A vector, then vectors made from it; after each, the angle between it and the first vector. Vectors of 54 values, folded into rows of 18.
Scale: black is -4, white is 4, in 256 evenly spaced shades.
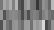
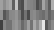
nearly parallel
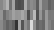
orthogonal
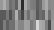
partly aligned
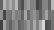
nearly parallel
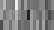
partly aligned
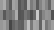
partly aligned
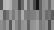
partly aligned
